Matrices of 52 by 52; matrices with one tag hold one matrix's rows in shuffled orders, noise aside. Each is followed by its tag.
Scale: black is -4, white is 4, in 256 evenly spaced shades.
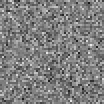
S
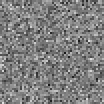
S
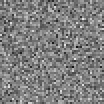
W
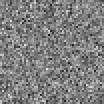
S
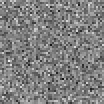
S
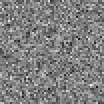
S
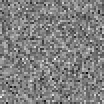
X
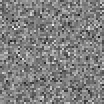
X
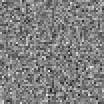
S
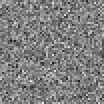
X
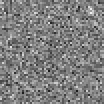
S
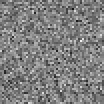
W
